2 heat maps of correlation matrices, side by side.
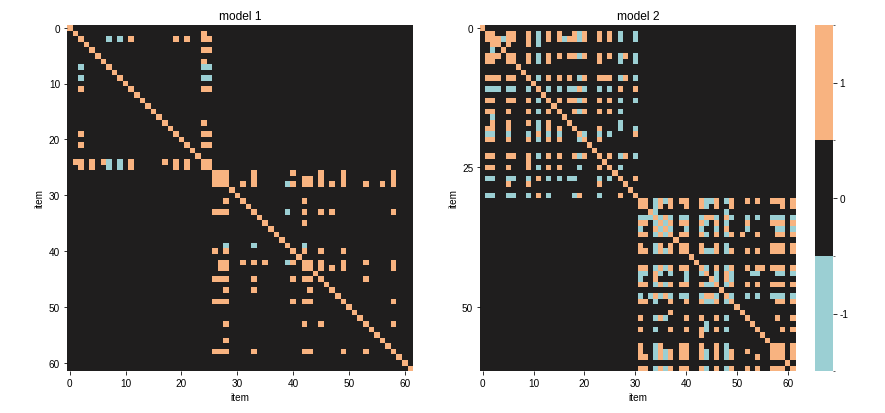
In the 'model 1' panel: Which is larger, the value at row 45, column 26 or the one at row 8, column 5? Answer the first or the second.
the first
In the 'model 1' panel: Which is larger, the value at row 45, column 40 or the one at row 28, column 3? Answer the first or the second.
the first
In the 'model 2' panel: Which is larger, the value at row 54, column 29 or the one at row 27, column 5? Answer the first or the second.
the first
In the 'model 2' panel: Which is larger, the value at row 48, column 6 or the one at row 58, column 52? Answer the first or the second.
the second
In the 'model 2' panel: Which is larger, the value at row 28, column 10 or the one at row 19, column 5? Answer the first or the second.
the first
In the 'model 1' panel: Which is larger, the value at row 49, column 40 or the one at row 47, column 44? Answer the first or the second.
the first
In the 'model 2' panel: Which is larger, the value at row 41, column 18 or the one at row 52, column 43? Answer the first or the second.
the second
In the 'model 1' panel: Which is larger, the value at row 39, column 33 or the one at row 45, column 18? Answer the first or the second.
the second
